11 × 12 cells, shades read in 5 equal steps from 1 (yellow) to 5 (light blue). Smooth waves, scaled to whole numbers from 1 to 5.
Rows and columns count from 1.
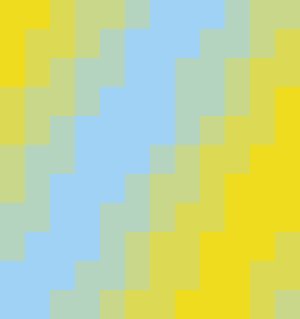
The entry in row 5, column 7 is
5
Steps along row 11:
same down same down down same down same same up up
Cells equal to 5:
31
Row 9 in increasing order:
1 1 1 2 2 2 3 4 4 5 5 5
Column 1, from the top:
1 1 1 2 2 3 3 4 4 5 5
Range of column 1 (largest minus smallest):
4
